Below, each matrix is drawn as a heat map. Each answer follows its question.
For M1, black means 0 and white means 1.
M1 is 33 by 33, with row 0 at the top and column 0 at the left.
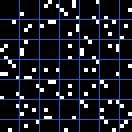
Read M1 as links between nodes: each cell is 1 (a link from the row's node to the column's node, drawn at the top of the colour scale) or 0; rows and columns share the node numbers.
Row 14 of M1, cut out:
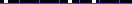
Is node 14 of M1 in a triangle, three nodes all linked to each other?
yes
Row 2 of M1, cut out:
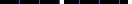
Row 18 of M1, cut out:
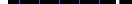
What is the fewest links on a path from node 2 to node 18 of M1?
4
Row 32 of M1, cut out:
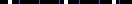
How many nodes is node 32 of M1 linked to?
3
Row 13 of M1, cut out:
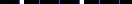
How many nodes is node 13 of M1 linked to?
2
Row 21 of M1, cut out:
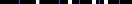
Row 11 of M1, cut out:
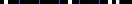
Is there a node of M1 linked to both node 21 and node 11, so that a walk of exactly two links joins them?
yes
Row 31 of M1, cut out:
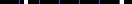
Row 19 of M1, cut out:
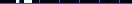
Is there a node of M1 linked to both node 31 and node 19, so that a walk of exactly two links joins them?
yes
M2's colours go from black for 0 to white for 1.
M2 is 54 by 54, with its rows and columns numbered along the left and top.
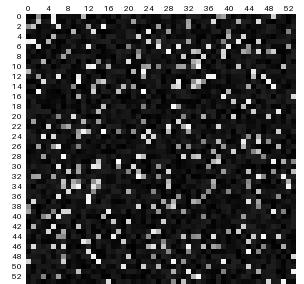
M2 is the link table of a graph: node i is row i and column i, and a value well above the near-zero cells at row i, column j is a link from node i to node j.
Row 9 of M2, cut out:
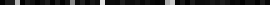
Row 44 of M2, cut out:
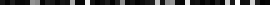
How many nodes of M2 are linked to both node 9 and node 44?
3
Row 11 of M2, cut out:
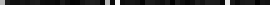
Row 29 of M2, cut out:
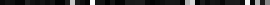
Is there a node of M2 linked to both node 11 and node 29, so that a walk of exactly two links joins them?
no
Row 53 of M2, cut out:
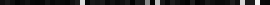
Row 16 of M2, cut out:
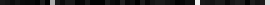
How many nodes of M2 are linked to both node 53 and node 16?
0
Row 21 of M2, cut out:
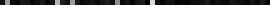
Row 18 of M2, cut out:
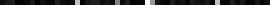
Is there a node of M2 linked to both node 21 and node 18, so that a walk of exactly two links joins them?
yes
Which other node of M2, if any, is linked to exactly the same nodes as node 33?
node 34
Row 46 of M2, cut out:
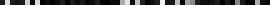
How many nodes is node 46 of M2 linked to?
12
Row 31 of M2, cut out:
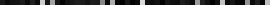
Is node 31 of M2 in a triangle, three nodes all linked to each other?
yes
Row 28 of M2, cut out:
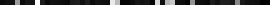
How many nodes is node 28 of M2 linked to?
9
